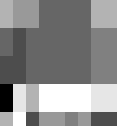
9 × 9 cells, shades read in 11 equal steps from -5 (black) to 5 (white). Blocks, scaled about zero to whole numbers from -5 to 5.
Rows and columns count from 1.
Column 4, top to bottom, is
-1 -1 -1 -1 -1 -1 5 5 1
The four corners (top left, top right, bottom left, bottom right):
2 2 2 -2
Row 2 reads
2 1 1 -1 -1 -1 -1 2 2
